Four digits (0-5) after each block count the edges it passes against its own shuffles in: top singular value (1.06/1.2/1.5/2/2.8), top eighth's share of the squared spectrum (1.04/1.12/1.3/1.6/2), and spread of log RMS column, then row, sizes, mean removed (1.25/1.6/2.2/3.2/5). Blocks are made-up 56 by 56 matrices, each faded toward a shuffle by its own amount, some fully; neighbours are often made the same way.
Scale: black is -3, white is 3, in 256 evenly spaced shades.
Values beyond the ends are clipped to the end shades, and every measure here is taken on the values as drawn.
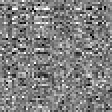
4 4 2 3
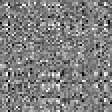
4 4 2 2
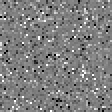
1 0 0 0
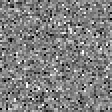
0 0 0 0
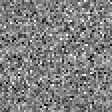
2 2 0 0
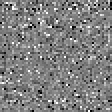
1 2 0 2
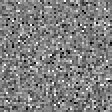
0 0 0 0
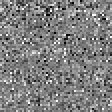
1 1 0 3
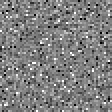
0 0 0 0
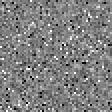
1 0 0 0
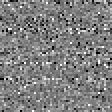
1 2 0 3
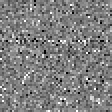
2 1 0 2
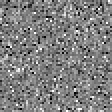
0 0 0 0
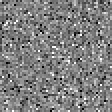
2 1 0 0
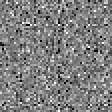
3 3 2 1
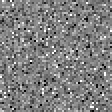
1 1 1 0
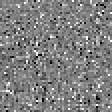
3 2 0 1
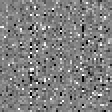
4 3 2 1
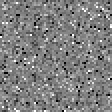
2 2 1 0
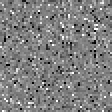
2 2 0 0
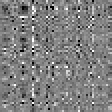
4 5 3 2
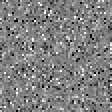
3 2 1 1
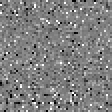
3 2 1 1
